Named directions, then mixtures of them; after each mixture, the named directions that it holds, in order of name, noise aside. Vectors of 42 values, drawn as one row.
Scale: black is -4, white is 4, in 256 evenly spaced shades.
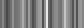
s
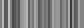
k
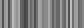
k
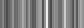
s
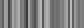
k, s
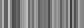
k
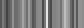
s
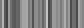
k, s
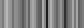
s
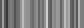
k, s
